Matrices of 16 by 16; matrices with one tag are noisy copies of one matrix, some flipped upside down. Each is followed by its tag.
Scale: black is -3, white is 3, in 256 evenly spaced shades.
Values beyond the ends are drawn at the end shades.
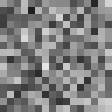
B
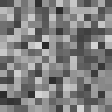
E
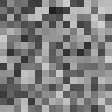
B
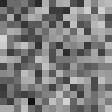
B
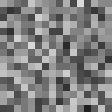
E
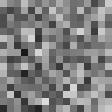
B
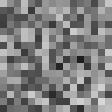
B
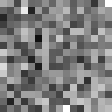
B
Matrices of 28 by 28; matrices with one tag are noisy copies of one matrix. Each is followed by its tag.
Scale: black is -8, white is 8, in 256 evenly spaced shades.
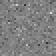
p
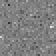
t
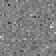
t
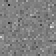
t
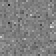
t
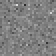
p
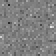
t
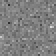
t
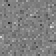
t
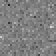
t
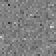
t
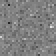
t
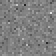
p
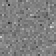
t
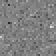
t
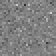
p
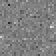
t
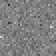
t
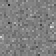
t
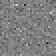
p
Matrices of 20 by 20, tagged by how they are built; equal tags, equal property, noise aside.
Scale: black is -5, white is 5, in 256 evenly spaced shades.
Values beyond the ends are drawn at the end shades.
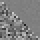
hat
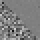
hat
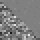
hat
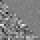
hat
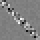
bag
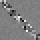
bag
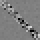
bag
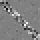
bag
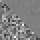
hat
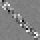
bag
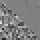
hat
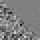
hat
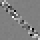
bag
